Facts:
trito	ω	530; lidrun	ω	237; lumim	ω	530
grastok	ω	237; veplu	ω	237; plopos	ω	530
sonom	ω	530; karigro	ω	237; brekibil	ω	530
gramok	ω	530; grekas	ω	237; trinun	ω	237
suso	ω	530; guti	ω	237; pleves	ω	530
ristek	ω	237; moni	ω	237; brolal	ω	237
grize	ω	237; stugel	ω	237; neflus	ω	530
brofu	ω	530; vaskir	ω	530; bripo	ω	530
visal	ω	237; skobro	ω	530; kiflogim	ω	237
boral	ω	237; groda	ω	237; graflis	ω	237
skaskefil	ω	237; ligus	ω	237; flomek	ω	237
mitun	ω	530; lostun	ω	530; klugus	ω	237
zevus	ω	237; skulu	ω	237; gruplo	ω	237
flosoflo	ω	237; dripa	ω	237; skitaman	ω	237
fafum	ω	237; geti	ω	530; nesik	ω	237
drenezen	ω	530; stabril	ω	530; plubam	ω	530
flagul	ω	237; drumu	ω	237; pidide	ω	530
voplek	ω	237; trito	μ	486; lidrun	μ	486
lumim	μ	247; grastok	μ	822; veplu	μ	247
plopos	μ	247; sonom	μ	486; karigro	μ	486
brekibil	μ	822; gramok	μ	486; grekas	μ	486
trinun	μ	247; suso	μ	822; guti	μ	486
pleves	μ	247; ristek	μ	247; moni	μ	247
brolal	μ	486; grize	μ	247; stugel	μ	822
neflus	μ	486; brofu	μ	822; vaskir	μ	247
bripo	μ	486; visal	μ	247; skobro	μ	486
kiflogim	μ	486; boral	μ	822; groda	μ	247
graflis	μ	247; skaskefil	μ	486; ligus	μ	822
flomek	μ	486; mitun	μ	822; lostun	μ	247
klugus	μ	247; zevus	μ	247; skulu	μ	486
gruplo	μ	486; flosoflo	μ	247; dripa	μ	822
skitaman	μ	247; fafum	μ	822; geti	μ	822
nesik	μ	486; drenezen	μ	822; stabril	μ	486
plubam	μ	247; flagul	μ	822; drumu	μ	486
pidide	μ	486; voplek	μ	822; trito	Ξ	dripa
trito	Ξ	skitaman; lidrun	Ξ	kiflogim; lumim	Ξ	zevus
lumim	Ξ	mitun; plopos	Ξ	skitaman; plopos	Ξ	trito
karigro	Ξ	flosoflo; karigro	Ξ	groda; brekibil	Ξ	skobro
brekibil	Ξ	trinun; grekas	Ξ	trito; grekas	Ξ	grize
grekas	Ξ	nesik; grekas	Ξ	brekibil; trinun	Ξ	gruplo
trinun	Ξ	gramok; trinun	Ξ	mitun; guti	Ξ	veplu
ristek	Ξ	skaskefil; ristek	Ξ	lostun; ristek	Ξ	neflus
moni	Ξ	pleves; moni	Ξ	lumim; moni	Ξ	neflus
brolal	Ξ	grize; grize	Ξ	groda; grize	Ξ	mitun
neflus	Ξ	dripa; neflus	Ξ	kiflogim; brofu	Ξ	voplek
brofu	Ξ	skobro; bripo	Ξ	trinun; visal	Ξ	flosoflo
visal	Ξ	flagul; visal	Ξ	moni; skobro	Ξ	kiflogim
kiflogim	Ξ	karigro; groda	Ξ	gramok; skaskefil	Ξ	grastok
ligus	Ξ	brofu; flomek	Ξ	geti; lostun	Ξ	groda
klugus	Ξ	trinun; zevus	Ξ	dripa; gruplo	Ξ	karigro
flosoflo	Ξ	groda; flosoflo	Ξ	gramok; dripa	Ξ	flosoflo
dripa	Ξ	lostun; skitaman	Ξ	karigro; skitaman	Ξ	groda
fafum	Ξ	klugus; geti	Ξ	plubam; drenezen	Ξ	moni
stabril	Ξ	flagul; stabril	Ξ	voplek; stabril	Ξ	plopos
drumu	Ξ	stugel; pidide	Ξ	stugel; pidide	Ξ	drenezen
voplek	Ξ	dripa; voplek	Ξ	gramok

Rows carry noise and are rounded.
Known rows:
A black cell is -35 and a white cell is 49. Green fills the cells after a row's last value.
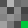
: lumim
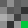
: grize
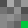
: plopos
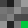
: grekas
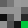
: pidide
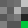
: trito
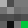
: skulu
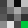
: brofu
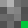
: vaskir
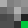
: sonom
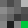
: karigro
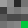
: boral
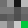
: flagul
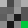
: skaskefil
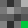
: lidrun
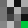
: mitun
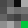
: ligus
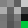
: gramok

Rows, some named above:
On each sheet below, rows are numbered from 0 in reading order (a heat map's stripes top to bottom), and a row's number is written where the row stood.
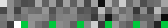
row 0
veplu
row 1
plopos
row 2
plopos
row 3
brekibil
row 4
pleves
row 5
bripo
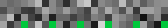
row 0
ristek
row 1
suso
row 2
lidrun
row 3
guti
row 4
lostun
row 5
pidide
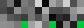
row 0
fafum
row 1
mitun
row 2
geti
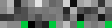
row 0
stugel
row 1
plubam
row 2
mitun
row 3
grastok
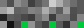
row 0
drumu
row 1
stabril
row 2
graflis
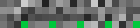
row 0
skobro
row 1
boral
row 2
boral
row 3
drenezen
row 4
visal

